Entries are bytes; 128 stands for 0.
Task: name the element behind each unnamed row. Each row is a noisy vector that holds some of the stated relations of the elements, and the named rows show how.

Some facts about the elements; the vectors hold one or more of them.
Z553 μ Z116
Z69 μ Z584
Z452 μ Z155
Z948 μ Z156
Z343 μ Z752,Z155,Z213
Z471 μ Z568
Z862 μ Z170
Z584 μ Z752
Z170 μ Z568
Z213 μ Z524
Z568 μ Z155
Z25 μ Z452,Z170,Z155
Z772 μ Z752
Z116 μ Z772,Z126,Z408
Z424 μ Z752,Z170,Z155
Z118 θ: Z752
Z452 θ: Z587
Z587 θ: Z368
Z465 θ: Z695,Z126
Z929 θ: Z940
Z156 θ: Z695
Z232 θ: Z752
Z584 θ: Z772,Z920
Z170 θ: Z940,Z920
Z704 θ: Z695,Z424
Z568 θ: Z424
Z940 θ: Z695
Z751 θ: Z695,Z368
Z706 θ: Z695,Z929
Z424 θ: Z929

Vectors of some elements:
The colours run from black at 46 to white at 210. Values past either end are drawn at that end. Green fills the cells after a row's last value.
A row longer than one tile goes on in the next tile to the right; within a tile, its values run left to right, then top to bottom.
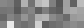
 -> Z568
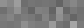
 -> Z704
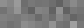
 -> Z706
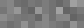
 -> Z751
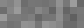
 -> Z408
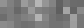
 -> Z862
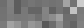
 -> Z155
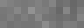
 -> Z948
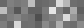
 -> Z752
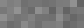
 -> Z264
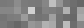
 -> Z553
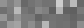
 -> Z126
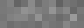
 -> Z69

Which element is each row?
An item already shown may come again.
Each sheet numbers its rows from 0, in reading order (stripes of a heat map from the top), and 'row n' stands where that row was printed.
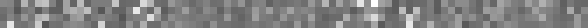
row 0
Z568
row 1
Z752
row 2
Z695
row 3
Z368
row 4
Z170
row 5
Z25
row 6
Z862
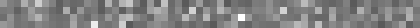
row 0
Z471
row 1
Z568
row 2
Z584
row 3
Z553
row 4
Z343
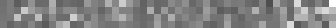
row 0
Z772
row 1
Z471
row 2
Z920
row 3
Z452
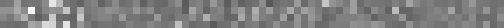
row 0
Z116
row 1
Z69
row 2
Z424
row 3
Z587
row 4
Z465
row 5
Z213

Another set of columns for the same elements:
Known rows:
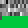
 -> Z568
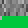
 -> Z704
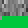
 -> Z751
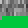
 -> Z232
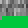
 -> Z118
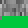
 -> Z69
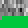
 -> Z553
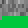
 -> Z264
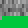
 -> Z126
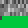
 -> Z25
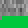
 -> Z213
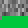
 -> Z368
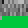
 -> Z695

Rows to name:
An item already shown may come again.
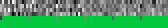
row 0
Z170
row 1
Z587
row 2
Z772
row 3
Z920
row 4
Z343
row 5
Z155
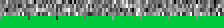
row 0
Z752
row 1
Z568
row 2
Z452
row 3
Z587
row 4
Z116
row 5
Z752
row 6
Z424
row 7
Z584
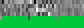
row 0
Z695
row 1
Z568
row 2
Z948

